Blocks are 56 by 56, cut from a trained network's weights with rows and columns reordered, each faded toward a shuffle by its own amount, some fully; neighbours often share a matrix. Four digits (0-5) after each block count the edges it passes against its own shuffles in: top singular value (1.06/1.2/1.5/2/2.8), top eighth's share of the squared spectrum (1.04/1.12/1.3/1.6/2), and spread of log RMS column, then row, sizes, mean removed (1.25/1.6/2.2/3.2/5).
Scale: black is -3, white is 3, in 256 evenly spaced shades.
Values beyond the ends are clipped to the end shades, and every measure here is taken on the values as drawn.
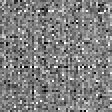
3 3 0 2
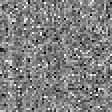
1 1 0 0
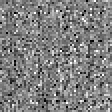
2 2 0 2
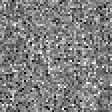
1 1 0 0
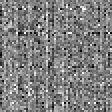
3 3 1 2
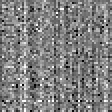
4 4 1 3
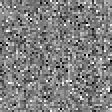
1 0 0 0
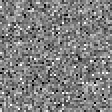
0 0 0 0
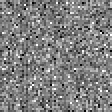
1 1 0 1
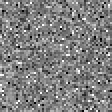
0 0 0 0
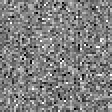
1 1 0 0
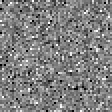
0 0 0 0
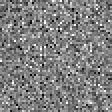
1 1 0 0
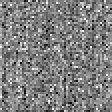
2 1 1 0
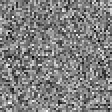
2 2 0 0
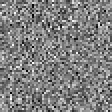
3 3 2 0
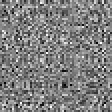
4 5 3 2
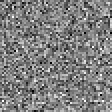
1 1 0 0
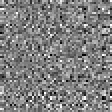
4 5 2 3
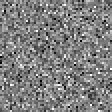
1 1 0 0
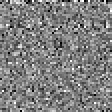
3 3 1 2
